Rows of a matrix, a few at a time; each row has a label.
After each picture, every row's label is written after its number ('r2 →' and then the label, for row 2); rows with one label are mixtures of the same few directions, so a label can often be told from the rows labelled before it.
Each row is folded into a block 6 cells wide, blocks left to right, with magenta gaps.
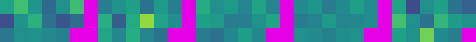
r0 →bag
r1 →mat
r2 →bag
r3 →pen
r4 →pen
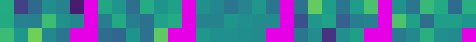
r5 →pen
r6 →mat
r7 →pen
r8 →pen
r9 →pen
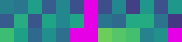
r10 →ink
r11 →bag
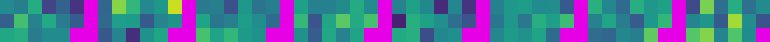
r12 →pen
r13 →pen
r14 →bag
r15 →mat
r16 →pen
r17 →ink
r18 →mat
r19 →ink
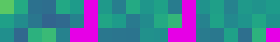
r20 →bag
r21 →bag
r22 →mat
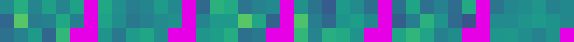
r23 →mat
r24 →bag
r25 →mat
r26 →bag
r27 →bag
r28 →bag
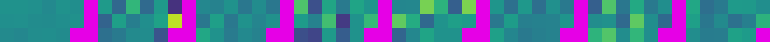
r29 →bag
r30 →ink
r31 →ink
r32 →ink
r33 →pen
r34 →ink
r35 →ink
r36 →mat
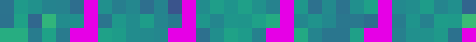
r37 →ink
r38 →pen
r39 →ink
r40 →ink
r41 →ink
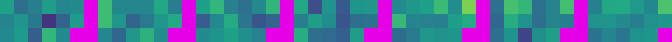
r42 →mat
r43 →bag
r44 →bag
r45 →ink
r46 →pen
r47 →pen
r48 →pen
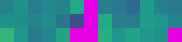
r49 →ink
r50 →bag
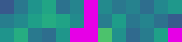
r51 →bag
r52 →ink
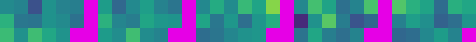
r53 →bag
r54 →pen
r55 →pen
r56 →bag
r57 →bag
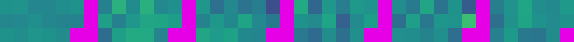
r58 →bag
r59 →ink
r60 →pen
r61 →ink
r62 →ink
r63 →bag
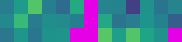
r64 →pen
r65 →bag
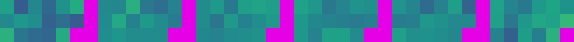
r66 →ink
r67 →pen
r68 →pen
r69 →bag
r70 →pen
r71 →mat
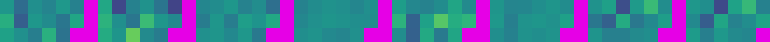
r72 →mat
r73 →pen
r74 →ink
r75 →bag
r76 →mat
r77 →mat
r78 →pen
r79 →pen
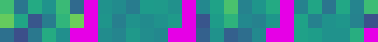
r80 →bag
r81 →pen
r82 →bag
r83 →ink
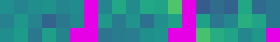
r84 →mat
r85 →pen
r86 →bag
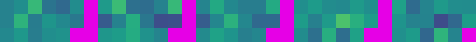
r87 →pen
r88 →bag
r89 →bag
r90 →mat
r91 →mat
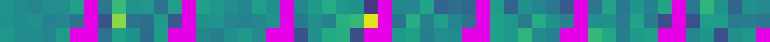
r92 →ink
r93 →mat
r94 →bag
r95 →ink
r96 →pen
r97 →pen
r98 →ink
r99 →pen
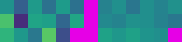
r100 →mat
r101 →bag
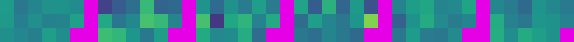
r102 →mat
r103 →bag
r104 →mat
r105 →ink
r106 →bag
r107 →bag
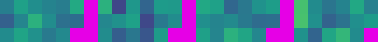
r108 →bag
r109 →ink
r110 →bag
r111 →bag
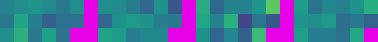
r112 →mat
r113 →pen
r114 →ink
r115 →ink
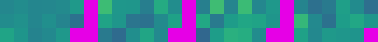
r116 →ink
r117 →bag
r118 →ink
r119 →bag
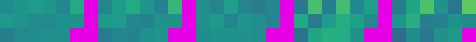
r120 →pen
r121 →pen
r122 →pen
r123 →ink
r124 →pen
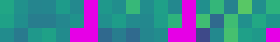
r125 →bag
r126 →bag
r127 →ink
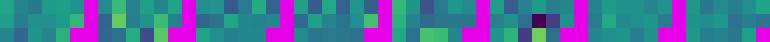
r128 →mat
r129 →mat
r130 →pen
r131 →ink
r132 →bag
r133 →mat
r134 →mat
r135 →ink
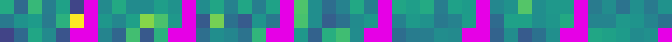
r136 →ink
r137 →mat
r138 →mat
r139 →bag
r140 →bag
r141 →bag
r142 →bag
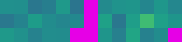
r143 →pen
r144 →mat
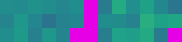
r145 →mat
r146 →ink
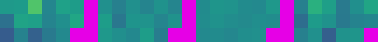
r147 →bag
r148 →mat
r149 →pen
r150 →pen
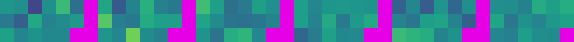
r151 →pen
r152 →pen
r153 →bag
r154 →ink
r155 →bag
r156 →pen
